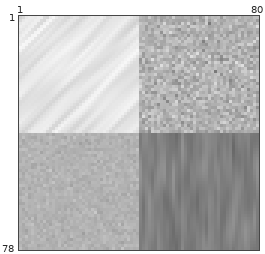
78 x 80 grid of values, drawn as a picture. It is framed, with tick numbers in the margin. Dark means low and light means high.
The table splits into 2 rows of 2 panels. Panel 1,1: very high, slanting up to the right, faint in contrast. Panel 1,2: high, fine-grained. Panel 2,1: high, fine-grained, faint in contrast. Panel 2,2: middling, streaked downward, faint in contrast.
